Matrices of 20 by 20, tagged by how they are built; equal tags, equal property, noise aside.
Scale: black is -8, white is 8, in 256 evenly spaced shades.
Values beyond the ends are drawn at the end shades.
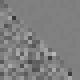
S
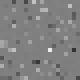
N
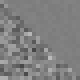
S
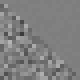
S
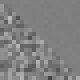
S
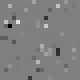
N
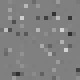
N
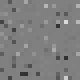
N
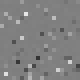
N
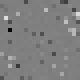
N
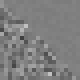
S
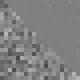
S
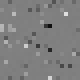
N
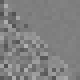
S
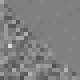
S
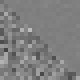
S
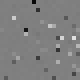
N
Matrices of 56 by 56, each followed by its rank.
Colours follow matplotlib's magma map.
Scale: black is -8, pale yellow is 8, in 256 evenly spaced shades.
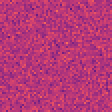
full rank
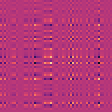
one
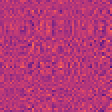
five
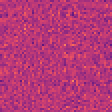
ten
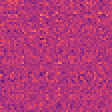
ten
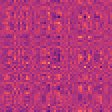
five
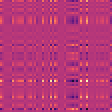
one
